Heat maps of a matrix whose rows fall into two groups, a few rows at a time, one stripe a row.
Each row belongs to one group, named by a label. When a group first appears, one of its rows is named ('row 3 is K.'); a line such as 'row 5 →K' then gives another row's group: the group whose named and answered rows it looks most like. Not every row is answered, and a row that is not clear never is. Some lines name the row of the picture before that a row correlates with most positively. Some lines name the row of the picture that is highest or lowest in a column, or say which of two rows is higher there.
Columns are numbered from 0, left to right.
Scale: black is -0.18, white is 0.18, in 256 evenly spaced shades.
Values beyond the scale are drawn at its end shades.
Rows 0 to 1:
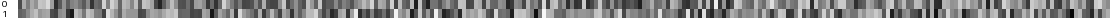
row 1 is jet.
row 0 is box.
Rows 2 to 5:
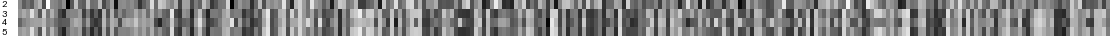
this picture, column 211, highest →4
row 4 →box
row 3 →box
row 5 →box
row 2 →jet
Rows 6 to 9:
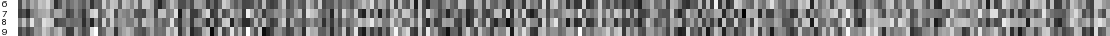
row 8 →box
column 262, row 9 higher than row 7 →No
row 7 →jet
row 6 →box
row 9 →jet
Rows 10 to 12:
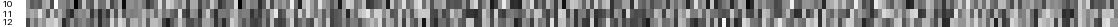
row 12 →box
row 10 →jet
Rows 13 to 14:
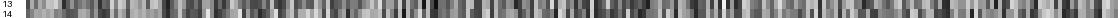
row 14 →box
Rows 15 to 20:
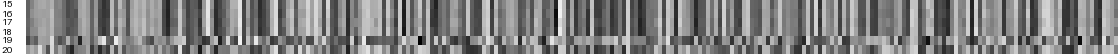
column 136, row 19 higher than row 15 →No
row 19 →jet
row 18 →box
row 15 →box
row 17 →box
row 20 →box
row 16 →box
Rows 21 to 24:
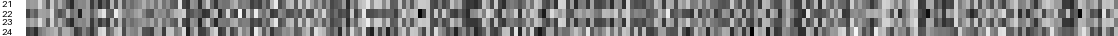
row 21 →box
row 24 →jet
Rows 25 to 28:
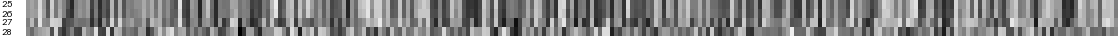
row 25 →box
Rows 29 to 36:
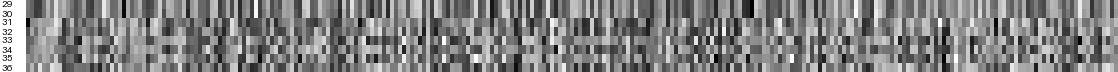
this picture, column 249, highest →31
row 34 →box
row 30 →jet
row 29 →jet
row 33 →jet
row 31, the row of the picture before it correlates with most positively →27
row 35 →jet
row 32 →box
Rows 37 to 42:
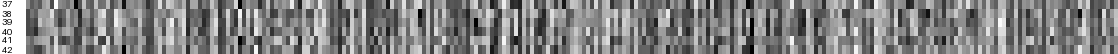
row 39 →jet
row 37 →jet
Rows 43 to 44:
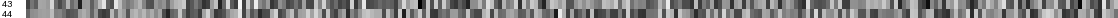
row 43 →jet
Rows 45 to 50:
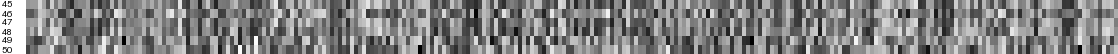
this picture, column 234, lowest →46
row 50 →jet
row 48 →box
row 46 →jet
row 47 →box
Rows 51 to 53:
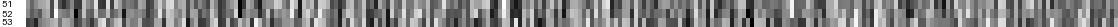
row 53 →jet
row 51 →jet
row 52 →jet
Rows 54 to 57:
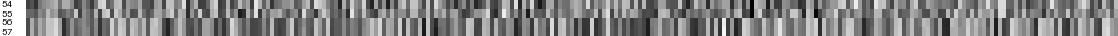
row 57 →box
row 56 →box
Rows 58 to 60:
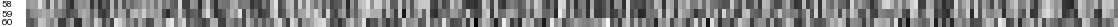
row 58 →box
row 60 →jet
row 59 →box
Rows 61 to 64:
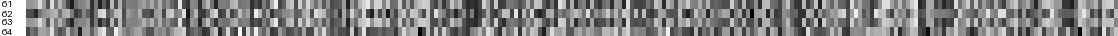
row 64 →jet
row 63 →box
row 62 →jet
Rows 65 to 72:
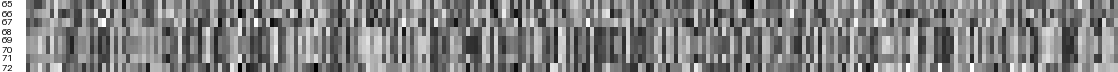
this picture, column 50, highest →67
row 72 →box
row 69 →box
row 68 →box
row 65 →jet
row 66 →jet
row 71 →box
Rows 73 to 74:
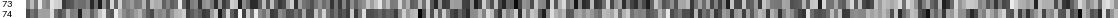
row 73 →box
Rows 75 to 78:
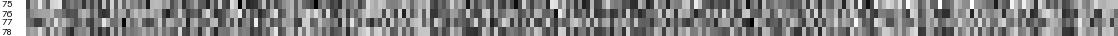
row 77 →jet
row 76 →box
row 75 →box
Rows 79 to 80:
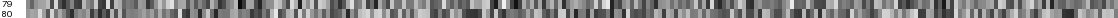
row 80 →box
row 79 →jet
